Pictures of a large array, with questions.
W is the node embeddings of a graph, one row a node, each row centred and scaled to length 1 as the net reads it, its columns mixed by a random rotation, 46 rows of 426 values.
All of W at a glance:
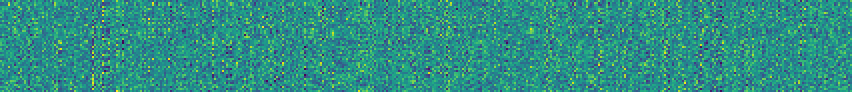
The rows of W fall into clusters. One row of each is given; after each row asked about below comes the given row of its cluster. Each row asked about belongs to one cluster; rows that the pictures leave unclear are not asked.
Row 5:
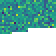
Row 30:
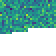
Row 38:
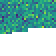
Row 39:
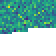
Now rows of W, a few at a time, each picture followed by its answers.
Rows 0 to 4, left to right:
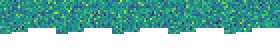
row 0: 5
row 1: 39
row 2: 39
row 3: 5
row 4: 30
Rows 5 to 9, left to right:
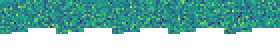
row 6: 38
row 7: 5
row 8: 38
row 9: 39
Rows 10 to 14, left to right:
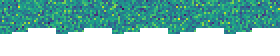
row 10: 5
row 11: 39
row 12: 30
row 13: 38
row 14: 39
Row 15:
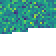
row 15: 39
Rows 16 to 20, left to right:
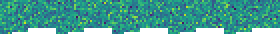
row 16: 39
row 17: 5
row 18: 39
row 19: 5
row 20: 30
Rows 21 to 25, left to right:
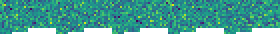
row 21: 30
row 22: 5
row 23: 38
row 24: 30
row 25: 38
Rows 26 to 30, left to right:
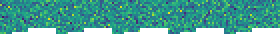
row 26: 38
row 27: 5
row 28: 38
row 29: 39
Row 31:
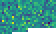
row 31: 5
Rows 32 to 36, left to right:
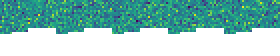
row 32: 5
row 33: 39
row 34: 38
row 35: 30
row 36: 5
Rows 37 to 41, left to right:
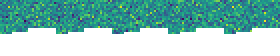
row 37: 38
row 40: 38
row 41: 38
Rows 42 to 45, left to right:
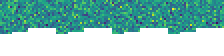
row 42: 39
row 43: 5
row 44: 38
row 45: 5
